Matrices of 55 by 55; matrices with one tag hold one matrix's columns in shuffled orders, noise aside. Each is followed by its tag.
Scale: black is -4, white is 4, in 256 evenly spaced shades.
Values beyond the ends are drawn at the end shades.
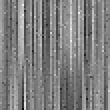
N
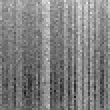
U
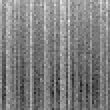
U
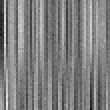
N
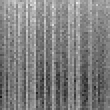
U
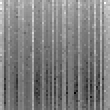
U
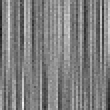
N
